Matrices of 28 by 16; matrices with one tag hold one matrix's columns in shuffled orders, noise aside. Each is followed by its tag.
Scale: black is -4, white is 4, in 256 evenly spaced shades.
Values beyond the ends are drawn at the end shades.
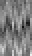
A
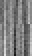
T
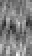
A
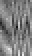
A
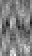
A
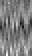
A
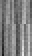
T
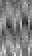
A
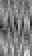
A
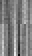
T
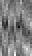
A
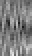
A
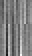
T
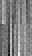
T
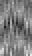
A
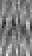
A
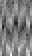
A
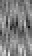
A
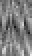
A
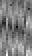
A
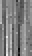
T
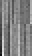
T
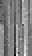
T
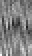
A
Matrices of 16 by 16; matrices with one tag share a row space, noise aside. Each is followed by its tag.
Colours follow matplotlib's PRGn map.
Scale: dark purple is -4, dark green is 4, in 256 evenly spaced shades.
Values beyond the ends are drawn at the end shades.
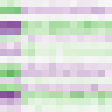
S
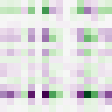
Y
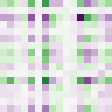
Y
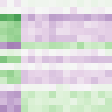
S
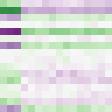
S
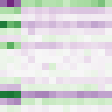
S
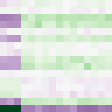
S
